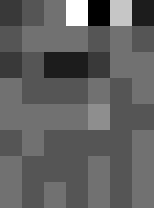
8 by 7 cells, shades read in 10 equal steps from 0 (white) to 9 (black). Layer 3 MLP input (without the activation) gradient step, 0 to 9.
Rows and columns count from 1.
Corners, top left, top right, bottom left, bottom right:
7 8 5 5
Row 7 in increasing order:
5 5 5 6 6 6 6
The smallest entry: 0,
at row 1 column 4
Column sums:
46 45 46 42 47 42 45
